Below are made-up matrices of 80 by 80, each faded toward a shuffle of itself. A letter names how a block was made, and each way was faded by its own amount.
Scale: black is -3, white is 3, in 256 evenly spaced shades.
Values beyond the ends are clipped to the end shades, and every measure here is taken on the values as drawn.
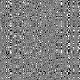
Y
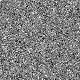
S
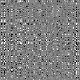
Y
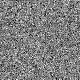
S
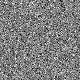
S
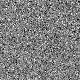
S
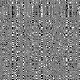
Y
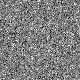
S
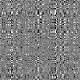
Y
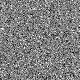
S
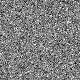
S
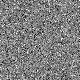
S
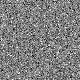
S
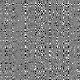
Y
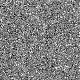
S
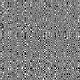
Y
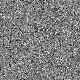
S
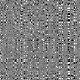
Y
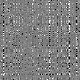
Y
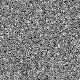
S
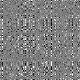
Y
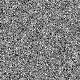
S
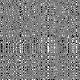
Y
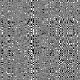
Y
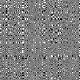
Y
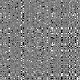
Y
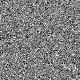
S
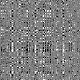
Y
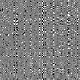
Y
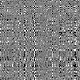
Y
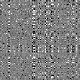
Y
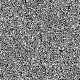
S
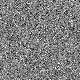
S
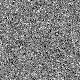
S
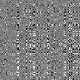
Y
